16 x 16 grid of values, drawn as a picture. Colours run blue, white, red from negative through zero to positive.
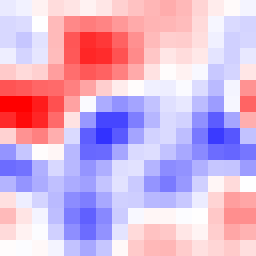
Mirror symmetry: none. Lone odd cells: none. Stripes: none. Calmest part: top right.
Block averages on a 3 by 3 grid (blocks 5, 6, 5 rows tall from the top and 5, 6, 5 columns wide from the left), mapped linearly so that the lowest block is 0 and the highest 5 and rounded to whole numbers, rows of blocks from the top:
3 5 2
4 0 0
1 1 3
